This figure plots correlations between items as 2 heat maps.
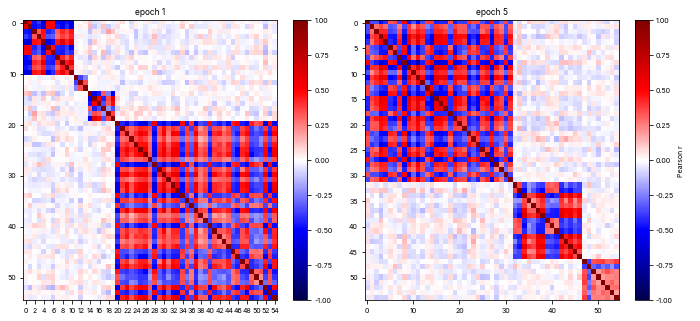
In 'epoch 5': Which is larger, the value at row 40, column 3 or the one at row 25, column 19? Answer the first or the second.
the second
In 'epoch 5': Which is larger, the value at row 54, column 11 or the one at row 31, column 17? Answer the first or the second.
the second
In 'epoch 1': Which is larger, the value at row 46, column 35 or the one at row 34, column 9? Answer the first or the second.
the second
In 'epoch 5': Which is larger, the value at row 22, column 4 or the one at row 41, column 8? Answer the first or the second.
the second
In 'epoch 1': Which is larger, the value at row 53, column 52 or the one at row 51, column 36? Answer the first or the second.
the second
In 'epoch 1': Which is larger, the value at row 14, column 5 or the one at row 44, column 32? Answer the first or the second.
the second
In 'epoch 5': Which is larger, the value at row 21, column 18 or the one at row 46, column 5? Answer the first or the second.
the second
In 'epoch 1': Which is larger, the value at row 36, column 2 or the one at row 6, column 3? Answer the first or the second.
the first
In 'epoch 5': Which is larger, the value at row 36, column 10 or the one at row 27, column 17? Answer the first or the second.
the first
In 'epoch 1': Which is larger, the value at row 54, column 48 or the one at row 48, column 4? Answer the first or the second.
the first
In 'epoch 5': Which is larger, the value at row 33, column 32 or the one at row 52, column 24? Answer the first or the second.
the first
